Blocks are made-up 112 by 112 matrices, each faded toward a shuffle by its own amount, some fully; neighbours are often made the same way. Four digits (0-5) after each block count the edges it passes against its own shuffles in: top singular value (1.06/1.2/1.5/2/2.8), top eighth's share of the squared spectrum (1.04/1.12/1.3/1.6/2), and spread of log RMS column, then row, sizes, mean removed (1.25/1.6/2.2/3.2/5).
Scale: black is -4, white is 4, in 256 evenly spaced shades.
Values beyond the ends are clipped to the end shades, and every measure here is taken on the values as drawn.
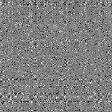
4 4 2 3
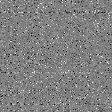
3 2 0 1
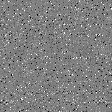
3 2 0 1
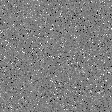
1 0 0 0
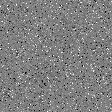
0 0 0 0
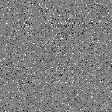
4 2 1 1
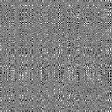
5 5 4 3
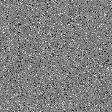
3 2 1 0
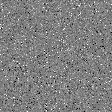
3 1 0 0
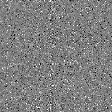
4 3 2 1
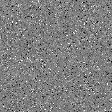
3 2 1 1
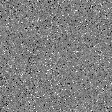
2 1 1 0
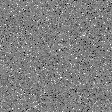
1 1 0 0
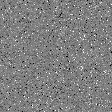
0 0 0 0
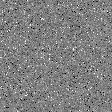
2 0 0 0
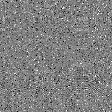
4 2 1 1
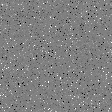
0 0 0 0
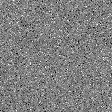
2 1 0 0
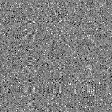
4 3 1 2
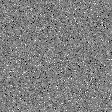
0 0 0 0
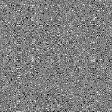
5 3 2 2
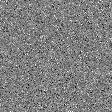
0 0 0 0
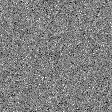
0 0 0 0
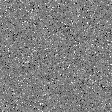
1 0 0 0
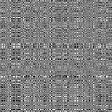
5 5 4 4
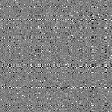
5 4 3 3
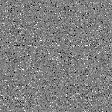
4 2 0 1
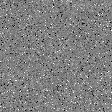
2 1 0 0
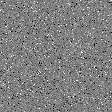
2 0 0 0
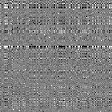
5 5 3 4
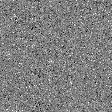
0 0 1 0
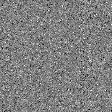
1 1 2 0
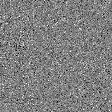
1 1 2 0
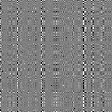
5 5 4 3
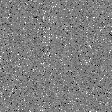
3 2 1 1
